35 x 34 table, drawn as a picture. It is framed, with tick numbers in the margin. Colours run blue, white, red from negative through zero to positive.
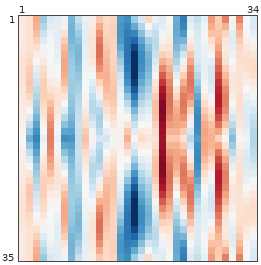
Streaks run downward. The values follow a bell shape. The top and bottom halves mirror each other.
